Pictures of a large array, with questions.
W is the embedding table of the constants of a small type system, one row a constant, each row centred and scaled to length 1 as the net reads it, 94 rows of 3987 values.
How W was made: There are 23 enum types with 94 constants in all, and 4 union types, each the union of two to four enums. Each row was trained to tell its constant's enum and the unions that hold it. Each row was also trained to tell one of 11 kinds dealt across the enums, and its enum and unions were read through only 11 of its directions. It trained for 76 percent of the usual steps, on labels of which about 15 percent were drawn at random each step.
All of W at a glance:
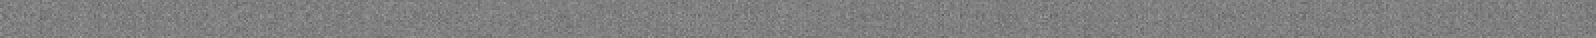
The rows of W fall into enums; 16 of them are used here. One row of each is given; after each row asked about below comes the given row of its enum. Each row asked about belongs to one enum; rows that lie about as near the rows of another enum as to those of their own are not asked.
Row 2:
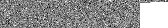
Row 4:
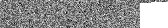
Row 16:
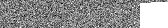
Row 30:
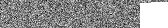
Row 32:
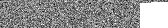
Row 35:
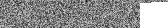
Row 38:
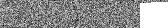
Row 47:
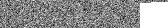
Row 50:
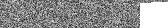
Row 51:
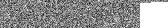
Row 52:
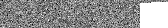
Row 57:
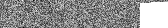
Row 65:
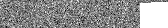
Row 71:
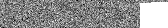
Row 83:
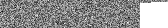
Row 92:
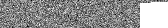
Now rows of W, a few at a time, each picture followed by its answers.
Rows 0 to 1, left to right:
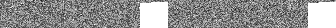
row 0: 57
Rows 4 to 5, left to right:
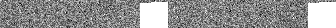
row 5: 30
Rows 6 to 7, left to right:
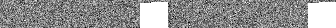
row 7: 32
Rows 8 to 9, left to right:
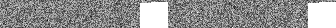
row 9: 71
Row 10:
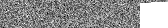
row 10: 50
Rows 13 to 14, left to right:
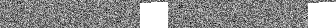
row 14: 92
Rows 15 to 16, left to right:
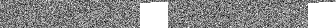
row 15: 47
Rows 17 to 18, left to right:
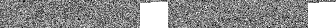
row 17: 2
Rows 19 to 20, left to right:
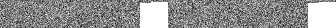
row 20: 32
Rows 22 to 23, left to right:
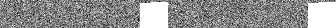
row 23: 35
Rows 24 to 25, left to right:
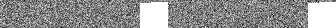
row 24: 30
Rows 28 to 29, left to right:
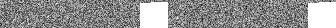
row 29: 57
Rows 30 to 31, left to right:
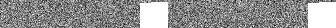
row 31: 65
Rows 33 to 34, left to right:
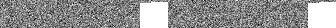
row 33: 30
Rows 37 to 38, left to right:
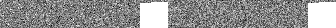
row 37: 4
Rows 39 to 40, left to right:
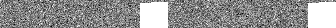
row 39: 4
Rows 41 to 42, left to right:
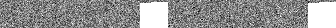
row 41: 4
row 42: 52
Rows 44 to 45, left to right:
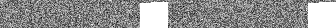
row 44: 38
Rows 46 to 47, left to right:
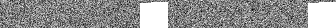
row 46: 32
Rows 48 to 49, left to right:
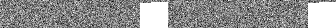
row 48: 83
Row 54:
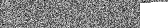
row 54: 2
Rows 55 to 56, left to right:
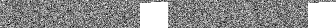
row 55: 47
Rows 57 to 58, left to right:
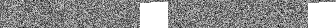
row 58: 35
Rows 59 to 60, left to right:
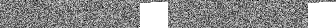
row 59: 47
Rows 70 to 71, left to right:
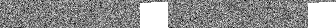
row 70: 32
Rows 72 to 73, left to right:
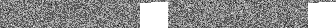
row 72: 50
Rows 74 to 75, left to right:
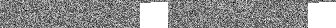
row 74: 47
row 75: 65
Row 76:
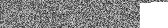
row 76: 16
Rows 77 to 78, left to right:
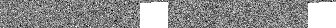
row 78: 92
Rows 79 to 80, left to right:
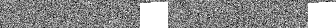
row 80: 38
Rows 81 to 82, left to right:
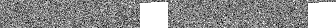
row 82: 2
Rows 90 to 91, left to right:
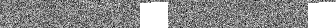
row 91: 35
